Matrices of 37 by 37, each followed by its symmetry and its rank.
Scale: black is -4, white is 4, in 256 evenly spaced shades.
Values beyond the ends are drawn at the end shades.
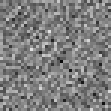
symmetric, full rank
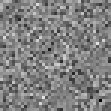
symmetric, full rank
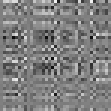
neither, rank three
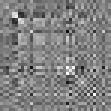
symmetric, rank three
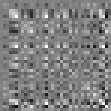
symmetric, rank three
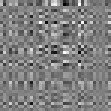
neither, rank two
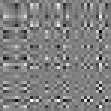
antisymmetric, rank two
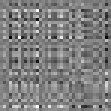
antisymmetric, rank two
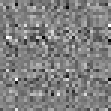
neither, rank five
